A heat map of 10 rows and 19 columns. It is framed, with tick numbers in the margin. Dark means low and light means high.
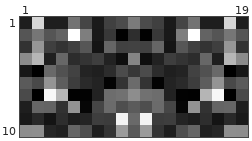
No overall slope runs across the table. No row or column stands out. The values are skewed, with a long tail toward high values. The left and right halves mirror each other. Overall the values sit about 30% of the way up the scale. There is no seam.
